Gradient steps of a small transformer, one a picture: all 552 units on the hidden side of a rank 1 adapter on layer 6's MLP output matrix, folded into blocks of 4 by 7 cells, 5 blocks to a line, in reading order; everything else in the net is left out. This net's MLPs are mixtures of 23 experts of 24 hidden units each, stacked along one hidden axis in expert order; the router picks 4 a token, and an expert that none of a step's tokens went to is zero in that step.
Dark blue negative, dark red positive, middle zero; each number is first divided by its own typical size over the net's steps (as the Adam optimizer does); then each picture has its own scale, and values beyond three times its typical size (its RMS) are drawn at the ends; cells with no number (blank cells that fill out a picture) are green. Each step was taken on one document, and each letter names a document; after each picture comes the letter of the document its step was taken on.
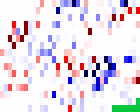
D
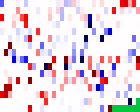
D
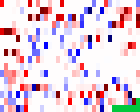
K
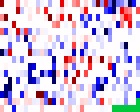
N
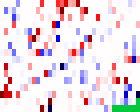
D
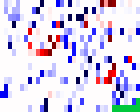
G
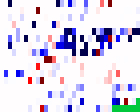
G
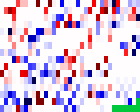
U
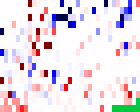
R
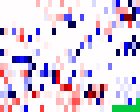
U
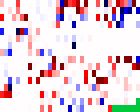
N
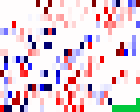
U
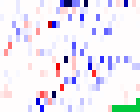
D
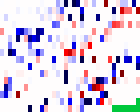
N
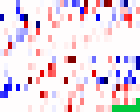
D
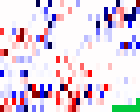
U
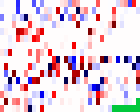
N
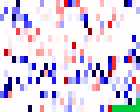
D
